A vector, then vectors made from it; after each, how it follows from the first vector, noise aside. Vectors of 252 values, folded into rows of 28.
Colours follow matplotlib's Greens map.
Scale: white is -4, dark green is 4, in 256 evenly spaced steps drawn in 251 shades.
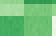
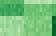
negated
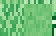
sign-scrambled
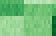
negated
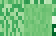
sign-scrambled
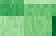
negated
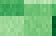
negated
